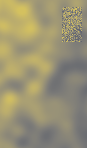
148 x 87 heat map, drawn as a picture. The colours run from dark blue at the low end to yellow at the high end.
The ninth with the highest average is the top left. Neither half mirrors the other. No row or column stands out. Values change most from cell to cell in the top right. In the top right lies a patch that is rougher than the rest. Overall the values sit about 60% of the way up the scale. The field climbs toward the top left.
